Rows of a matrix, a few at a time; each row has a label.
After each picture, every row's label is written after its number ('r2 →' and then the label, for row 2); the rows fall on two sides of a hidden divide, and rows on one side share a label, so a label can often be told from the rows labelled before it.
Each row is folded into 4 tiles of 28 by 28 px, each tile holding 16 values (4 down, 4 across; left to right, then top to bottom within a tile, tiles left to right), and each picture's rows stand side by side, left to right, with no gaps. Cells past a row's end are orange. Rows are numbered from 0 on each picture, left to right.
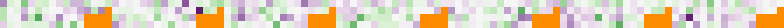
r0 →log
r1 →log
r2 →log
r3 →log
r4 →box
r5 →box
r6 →log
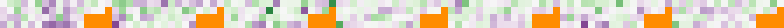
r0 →log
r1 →log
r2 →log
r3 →log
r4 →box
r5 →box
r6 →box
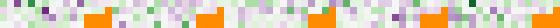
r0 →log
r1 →log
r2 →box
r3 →log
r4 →box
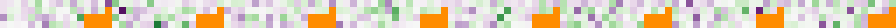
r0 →box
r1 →log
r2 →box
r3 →log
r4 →box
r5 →log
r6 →log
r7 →log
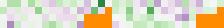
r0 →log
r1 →log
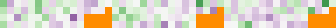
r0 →log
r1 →log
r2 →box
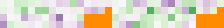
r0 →log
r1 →log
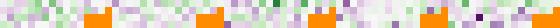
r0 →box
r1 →box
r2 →box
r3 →box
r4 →box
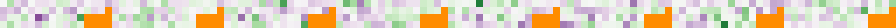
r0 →box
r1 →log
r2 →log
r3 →box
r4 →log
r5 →box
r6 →log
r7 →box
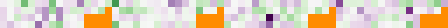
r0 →box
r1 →log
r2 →box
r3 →box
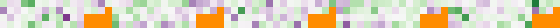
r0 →log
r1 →log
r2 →log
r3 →box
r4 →log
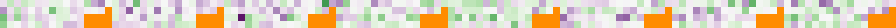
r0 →box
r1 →box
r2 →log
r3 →log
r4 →log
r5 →log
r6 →box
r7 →log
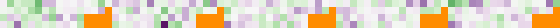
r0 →log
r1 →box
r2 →log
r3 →box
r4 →log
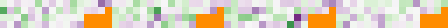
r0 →log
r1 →log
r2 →box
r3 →box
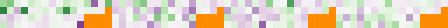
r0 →log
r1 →box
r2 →box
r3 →box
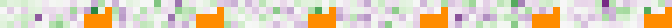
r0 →log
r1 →log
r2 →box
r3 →box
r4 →box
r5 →box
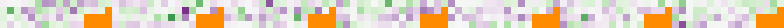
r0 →log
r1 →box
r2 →box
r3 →box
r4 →box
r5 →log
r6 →log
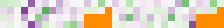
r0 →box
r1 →box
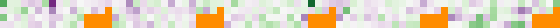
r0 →log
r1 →box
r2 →log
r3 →box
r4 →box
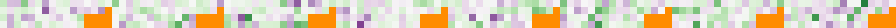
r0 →log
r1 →log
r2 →log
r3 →box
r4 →box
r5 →log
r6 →log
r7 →box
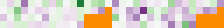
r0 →box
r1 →box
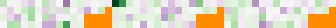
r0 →log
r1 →log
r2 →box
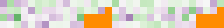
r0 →box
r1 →log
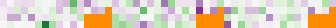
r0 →log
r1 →log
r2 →box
